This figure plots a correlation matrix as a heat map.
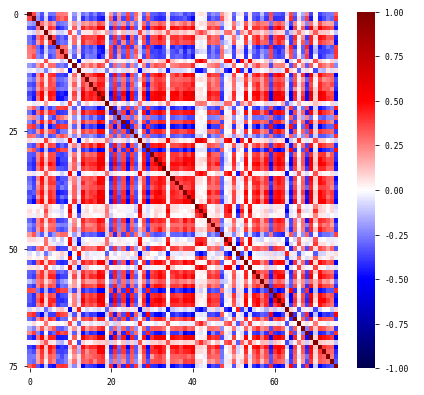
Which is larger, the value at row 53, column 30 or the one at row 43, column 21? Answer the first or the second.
the first
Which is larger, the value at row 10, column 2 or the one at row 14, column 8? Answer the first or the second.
the first
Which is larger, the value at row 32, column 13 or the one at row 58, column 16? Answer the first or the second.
the first
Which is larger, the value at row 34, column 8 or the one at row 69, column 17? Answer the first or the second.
the second
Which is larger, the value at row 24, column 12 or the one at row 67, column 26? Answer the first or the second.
the first
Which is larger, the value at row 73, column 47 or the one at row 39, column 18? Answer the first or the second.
the second
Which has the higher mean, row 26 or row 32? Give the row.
32
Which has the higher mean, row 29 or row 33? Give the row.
33
